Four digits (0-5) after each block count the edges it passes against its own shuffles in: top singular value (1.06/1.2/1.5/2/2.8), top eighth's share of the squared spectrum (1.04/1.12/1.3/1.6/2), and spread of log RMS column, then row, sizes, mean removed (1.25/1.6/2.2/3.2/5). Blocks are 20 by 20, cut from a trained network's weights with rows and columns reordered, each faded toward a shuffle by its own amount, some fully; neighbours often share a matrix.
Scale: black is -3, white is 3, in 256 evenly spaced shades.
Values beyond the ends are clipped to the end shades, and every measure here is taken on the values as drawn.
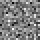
0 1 0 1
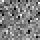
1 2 0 0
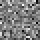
2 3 1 1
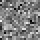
1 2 1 0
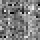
2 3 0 1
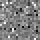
0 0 0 0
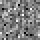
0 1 0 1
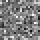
0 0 0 0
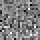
0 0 0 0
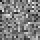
1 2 1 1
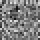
3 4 2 0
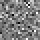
1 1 1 1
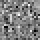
2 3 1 1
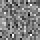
1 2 0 0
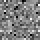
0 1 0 0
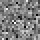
0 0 0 0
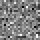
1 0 0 0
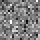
1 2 1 1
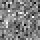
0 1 0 0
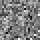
0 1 1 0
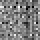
2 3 0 2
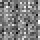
2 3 0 2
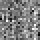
2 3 0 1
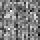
2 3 0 1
